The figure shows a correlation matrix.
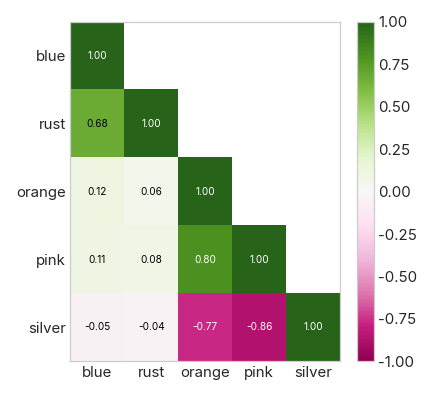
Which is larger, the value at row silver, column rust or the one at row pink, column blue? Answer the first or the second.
the second
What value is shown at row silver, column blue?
-0.05
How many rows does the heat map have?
5
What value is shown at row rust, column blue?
0.68
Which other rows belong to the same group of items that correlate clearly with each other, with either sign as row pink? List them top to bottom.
orange, silver
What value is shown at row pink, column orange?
0.80
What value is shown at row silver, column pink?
-0.86
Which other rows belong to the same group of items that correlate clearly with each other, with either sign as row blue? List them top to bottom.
rust
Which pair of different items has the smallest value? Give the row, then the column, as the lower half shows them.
silver, pink
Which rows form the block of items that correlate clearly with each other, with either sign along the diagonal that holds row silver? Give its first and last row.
orange to silver
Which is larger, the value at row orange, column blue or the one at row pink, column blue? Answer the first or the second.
the first
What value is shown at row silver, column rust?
-0.04
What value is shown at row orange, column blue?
0.12
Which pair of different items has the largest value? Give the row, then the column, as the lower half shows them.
pink, orange
